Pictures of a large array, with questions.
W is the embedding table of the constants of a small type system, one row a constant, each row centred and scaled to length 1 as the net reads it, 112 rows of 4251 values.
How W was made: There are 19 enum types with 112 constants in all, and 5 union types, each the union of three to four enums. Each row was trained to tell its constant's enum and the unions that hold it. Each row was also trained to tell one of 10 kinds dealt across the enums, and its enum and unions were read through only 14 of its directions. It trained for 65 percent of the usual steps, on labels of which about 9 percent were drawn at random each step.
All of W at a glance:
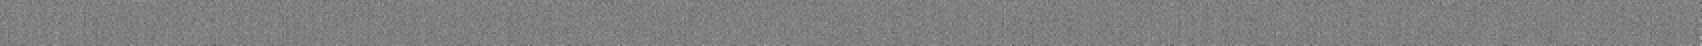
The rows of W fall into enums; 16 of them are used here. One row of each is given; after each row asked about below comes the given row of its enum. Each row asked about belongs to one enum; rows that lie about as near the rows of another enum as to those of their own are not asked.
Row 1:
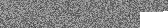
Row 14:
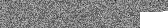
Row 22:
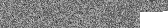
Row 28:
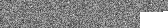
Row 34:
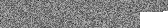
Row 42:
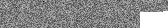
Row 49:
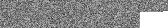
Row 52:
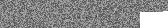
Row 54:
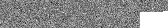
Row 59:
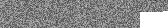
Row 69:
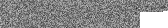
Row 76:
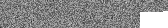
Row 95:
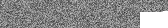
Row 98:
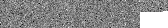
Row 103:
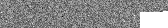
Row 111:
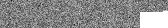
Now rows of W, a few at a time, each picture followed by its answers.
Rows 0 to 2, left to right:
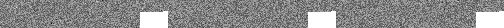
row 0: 76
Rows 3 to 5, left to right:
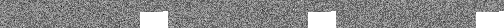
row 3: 52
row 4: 52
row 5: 69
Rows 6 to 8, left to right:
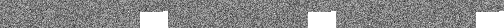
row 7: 69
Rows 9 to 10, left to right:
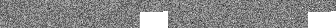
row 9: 69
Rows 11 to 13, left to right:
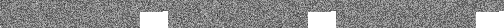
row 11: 28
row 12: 59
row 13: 69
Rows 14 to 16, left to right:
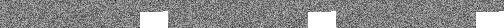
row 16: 28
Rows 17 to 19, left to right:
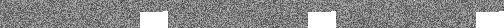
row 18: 95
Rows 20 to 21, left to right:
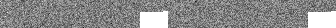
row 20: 69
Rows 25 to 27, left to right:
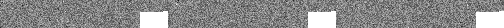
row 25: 22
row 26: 42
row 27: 42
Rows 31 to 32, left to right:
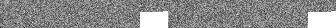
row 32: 49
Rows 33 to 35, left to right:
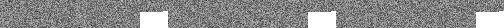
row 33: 59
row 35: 22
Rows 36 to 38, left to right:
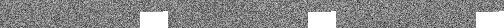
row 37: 49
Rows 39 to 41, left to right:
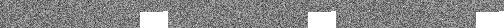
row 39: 49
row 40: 69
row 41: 76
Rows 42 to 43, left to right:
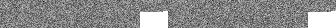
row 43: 95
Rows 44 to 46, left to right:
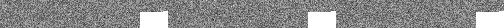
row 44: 76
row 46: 54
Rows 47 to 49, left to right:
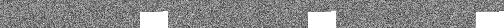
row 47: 1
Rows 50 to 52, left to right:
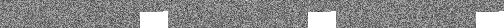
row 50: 1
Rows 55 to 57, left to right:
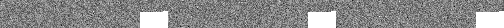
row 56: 54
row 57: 22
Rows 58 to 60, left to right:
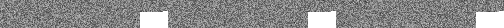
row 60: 22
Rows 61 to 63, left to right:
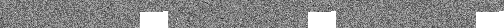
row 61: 49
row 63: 22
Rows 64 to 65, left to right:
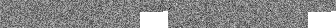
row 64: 54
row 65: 111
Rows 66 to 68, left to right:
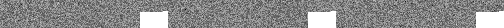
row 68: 22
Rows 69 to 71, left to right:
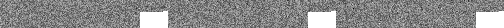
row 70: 54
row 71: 28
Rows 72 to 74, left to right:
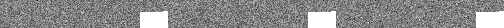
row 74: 52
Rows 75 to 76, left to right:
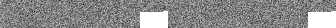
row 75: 34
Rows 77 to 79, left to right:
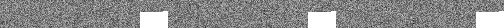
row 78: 34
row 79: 28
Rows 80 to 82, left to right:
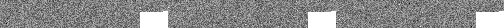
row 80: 76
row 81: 1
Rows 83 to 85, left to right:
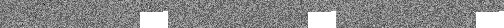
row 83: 54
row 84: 95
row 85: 1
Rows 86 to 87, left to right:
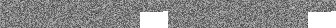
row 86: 59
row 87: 34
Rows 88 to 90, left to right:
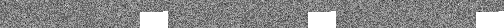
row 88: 54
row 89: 95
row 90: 28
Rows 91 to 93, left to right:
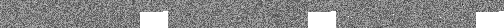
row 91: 95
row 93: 59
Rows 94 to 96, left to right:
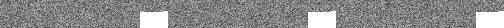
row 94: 28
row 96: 59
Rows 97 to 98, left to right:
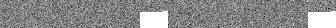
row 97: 76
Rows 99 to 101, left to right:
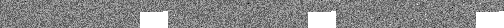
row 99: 69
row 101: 76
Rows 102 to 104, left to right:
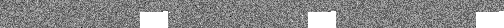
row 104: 59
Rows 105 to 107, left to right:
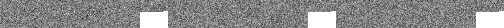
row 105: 34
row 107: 42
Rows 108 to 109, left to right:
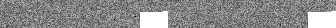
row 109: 1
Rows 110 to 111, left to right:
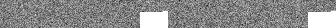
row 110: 76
